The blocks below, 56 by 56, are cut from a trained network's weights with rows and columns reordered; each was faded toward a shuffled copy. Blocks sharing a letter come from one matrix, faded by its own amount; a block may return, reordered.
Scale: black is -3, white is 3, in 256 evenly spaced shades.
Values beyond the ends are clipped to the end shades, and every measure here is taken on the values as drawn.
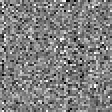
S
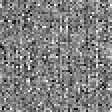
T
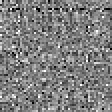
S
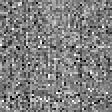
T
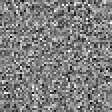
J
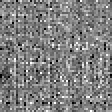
T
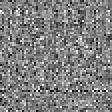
S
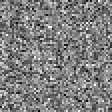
J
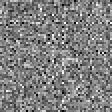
S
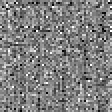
T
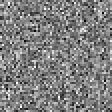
J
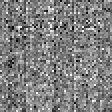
T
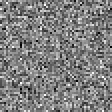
J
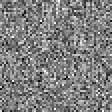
J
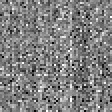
T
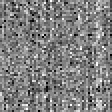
T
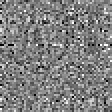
S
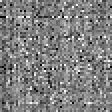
T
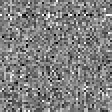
S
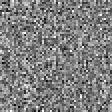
J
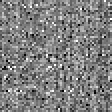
T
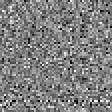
S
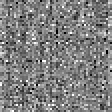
T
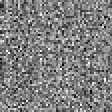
J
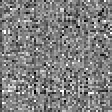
T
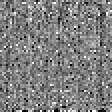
T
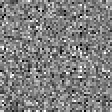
S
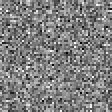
J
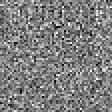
J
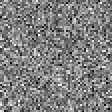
J
